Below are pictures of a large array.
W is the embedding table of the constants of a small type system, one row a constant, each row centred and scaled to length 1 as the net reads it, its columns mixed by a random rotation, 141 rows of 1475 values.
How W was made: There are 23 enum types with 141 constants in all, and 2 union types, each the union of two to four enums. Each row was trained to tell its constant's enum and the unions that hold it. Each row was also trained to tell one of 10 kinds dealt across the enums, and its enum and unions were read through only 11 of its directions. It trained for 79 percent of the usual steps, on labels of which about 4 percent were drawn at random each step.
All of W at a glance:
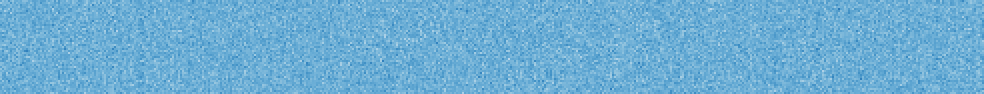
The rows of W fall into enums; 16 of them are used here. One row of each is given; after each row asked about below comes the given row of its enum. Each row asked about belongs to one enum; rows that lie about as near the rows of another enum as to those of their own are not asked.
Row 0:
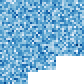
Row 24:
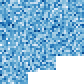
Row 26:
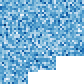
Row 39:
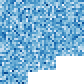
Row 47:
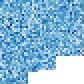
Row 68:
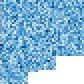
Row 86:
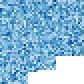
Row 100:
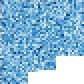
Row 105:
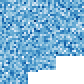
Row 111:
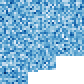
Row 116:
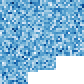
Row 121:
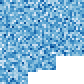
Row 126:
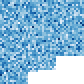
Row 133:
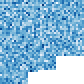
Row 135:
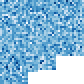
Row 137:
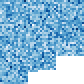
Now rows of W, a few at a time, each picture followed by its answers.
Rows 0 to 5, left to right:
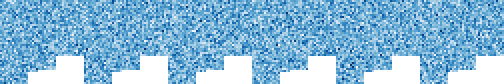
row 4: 133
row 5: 24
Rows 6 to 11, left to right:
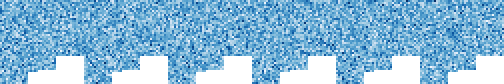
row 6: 26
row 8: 68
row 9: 126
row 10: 133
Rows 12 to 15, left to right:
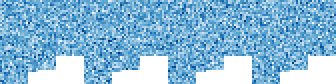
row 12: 137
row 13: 26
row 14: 126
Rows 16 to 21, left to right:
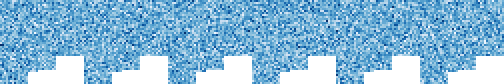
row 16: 126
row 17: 0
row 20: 0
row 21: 68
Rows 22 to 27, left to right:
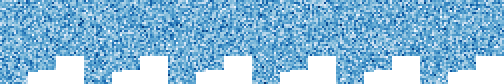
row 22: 133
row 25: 111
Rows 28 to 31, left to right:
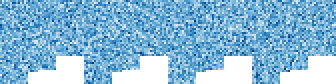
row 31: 47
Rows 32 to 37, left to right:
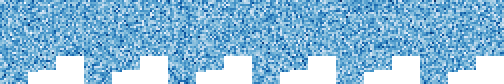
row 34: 47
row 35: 133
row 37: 86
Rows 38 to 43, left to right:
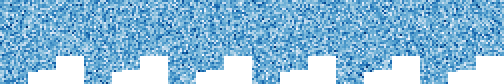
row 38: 47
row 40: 133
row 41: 47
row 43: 68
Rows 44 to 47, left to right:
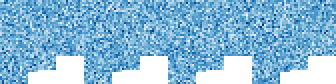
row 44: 135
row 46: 116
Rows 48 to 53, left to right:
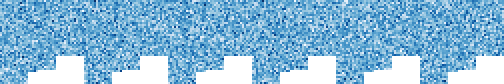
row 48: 137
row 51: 111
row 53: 0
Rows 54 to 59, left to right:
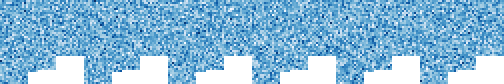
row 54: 137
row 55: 111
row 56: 24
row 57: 116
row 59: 137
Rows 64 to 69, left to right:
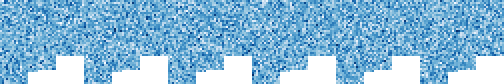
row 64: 135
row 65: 24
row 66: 0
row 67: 0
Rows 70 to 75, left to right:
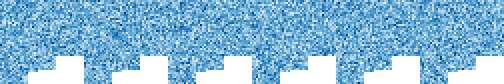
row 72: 116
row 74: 86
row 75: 126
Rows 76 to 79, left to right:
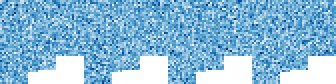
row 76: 126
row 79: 86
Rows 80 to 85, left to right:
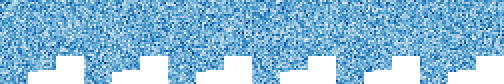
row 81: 133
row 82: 116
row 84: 137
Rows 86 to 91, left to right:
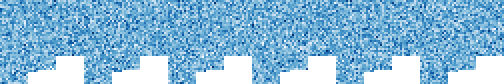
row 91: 105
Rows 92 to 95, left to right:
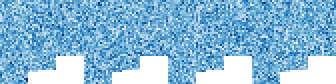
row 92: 24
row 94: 86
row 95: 116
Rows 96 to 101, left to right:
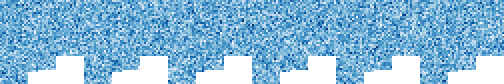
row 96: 126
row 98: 137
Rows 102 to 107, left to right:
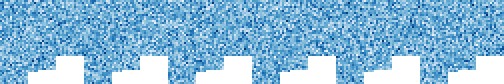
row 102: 86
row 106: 68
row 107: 111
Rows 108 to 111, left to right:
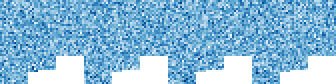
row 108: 0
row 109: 86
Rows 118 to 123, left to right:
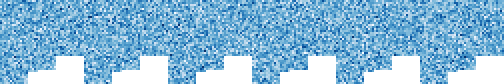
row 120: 47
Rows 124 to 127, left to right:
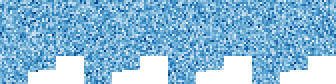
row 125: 121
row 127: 68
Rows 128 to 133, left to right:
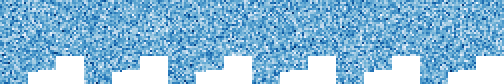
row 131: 121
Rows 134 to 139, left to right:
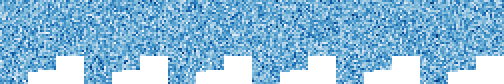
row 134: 121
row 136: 100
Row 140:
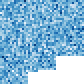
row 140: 68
